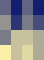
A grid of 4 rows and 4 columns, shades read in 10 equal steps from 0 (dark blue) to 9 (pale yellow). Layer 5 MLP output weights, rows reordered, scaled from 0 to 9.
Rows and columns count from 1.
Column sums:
21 15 22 14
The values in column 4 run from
0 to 6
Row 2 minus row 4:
-4 -6 -4 -4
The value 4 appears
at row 2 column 3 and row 3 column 1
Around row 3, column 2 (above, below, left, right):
1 7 4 7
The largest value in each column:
9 7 8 6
